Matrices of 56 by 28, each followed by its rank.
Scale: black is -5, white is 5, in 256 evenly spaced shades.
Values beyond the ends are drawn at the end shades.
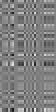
one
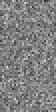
full rank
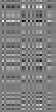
one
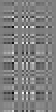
one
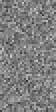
full rank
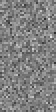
full rank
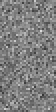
full rank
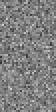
full rank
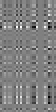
one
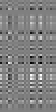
one
